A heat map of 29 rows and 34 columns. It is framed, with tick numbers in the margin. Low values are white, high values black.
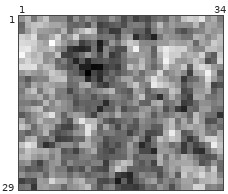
Slope: none. Grain: blotchy. Mirror symmetry: none. Odd rows or columns: none. Average level on the scale: 50%.
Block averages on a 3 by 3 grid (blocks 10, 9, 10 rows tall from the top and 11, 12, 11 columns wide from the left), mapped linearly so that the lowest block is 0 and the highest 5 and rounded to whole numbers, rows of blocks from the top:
1 5 0 / 2 4 3 / 3 5 2
